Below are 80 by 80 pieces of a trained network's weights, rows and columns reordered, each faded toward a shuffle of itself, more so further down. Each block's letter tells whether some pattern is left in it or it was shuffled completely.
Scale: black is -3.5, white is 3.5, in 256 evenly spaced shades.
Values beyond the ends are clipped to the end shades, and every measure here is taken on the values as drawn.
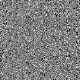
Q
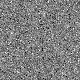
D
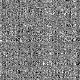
Q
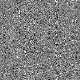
Q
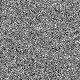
D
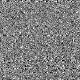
Q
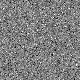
D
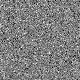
D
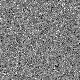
D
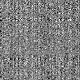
Q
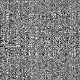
Q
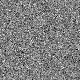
D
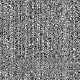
Q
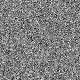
D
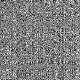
Q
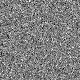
D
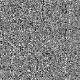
Q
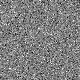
D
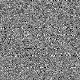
Q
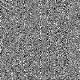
Q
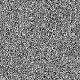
Q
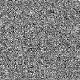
Q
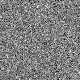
D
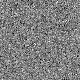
D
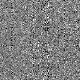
Q
